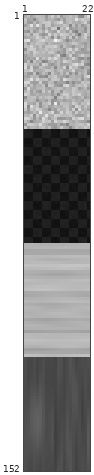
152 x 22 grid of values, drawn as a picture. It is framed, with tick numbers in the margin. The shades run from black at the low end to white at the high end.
The table splits into 4 rows of 1 panel. Panel 1,1: high, fine-grained. Panel 2,1: very low, checkered, faint in contrast. Panel 3,1: high, streaked across, faint in contrast. Panel 4,1: low, streaked downward, faint in contrast.
